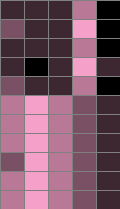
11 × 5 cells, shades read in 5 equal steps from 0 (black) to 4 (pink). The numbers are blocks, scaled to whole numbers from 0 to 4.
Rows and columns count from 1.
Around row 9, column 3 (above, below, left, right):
3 3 4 2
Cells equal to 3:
14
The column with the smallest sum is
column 5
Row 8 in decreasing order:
4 3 3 2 1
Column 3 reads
1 1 1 1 1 3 3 3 3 3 3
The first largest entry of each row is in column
4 4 4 4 4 2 2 2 2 2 2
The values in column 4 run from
2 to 4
